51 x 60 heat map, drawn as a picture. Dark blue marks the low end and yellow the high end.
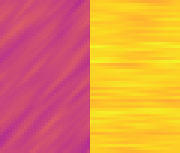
It is made of 1 by 2 panels. Panel 1,1: middling, slanting up to the right, faint in contrast. Panel 1,2: very high, streaked across, faint in contrast.
